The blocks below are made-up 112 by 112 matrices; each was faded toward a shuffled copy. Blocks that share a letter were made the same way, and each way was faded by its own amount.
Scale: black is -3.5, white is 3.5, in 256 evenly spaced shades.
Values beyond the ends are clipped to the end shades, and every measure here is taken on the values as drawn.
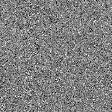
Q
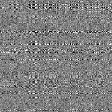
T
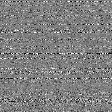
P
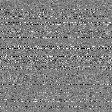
P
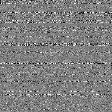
P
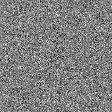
Q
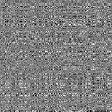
T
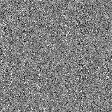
Q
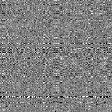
T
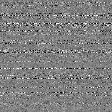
P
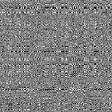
T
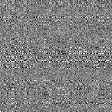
T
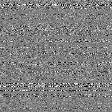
P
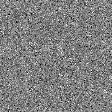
Q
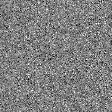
Q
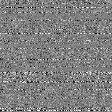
P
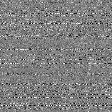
P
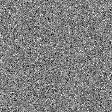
Q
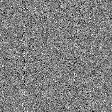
Q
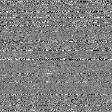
P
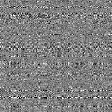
T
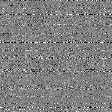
P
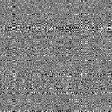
T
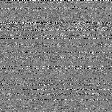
P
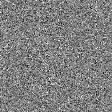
Q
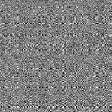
T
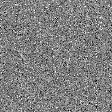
Q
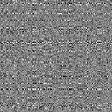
T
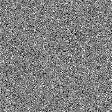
Q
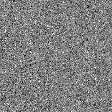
Q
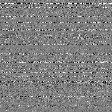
P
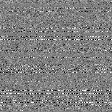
P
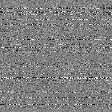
P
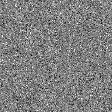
Q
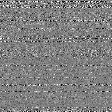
P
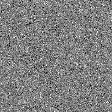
Q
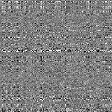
T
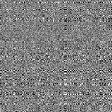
T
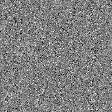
Q
